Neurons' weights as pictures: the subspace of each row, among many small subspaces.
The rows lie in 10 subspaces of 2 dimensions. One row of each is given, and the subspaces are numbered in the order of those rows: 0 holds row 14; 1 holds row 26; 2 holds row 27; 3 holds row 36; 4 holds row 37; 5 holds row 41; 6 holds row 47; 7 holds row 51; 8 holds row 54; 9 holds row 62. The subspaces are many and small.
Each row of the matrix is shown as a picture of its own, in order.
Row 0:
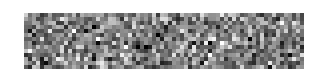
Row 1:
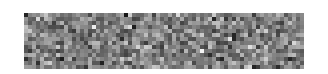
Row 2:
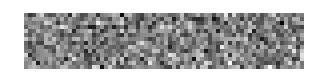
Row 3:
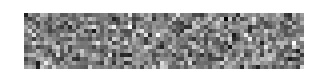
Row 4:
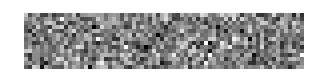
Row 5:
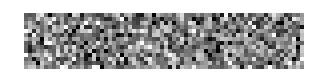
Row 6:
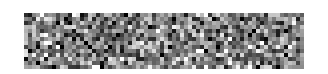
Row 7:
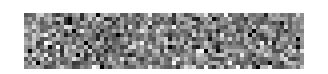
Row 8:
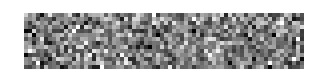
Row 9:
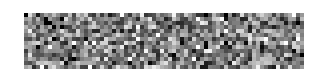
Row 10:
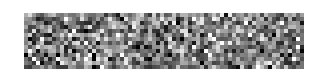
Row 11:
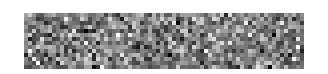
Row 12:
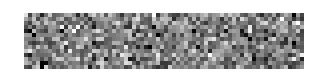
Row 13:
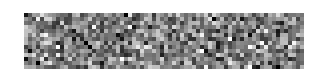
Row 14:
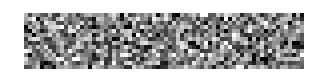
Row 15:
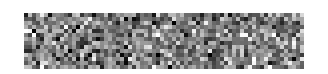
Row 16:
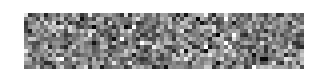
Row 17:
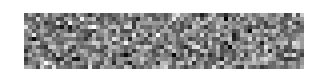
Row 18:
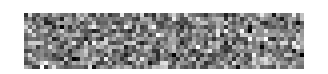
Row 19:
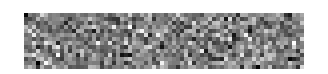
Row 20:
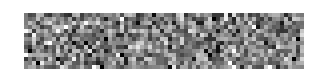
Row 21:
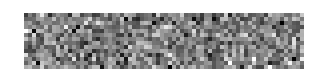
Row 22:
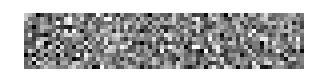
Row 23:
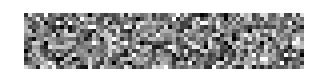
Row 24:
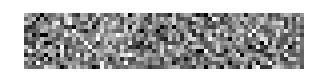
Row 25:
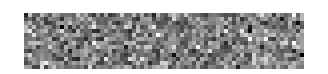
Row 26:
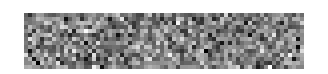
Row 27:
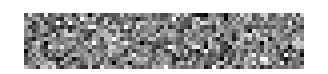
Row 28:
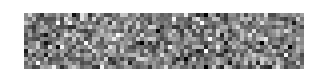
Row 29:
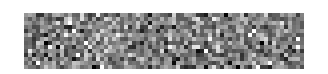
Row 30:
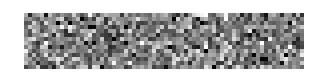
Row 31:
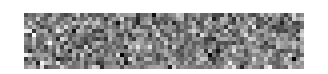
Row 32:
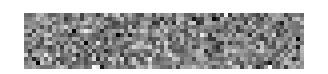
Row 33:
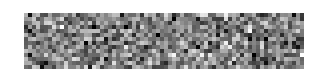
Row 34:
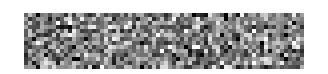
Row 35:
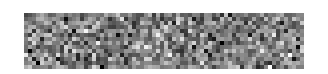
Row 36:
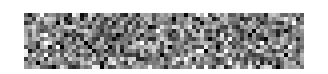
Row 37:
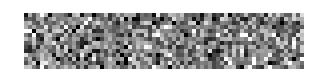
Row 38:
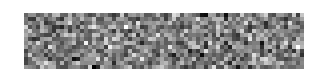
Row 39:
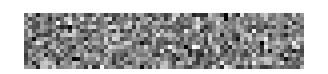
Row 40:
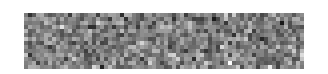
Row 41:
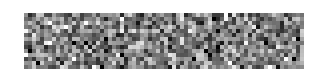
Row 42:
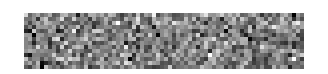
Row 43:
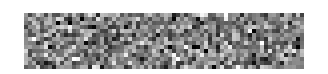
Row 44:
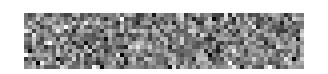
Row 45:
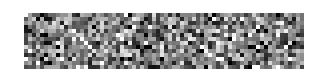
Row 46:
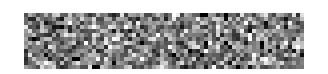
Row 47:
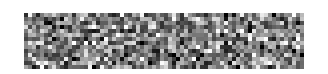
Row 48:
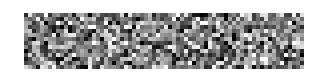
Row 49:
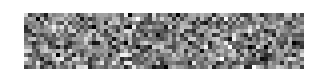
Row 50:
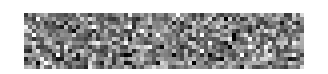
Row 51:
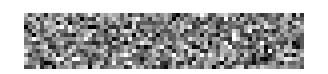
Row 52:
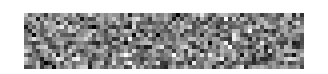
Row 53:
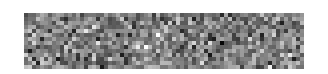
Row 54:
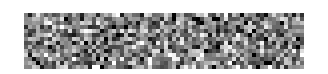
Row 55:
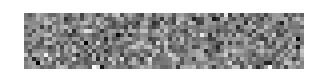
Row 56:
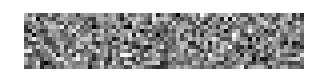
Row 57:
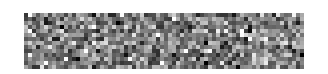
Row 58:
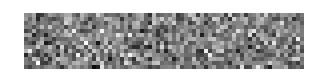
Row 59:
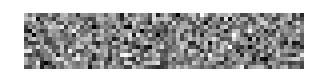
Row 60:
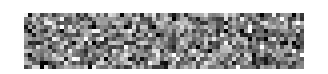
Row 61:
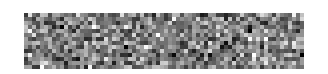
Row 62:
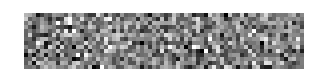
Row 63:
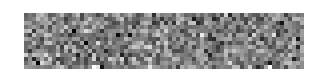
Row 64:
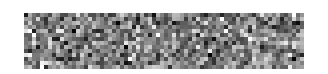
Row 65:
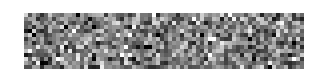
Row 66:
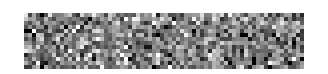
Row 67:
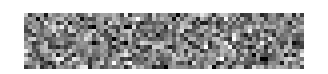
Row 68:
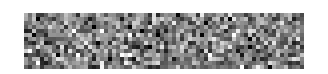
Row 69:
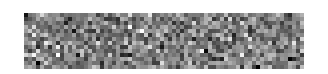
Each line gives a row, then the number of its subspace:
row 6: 3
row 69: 9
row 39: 9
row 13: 3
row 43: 7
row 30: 2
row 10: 1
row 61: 8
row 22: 9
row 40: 4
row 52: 7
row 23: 2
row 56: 0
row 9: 5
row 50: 7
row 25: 6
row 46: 0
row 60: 6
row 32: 8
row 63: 8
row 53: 1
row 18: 6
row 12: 6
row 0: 1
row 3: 9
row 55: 8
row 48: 2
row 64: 5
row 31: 5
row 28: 3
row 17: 7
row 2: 4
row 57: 4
